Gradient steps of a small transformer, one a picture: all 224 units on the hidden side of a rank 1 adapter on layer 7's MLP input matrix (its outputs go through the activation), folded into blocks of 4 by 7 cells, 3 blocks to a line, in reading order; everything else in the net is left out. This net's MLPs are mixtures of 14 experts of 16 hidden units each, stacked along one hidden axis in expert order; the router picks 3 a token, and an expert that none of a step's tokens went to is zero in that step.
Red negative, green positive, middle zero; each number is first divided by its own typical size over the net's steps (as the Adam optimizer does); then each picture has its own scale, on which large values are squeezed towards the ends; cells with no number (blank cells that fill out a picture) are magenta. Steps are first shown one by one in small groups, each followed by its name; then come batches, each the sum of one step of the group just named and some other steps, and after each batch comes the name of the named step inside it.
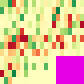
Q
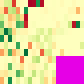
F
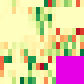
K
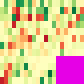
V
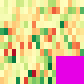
V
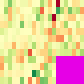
K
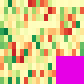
F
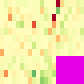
V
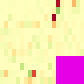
Q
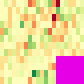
F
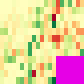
K
